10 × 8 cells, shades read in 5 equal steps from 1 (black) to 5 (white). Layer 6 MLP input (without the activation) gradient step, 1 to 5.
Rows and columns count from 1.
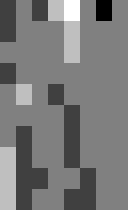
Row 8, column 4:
3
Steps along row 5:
up down down up same same same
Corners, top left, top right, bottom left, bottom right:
2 3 4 3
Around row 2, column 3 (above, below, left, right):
2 3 3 3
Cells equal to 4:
7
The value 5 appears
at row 1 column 5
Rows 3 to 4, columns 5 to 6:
4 3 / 3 3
